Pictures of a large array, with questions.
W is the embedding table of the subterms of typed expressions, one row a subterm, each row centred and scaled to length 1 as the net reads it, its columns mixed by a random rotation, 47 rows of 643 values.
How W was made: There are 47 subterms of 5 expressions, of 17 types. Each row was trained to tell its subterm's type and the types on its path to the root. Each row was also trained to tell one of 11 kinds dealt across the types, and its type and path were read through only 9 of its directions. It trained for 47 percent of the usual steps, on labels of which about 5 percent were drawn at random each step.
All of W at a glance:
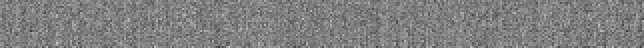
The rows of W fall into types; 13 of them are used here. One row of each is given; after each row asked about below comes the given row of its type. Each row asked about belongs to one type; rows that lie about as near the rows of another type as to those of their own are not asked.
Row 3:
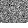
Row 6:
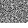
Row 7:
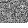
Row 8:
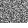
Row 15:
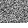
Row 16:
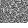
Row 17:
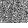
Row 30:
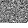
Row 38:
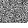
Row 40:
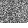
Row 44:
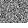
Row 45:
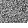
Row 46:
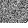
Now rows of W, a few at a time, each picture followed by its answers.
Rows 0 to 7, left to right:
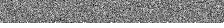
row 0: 40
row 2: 3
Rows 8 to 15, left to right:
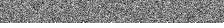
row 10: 16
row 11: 6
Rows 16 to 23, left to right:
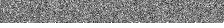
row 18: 7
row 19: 40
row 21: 16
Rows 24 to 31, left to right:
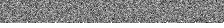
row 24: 46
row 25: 46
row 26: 30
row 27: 40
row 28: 8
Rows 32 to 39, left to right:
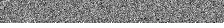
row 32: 8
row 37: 3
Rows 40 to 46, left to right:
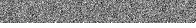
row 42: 30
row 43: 17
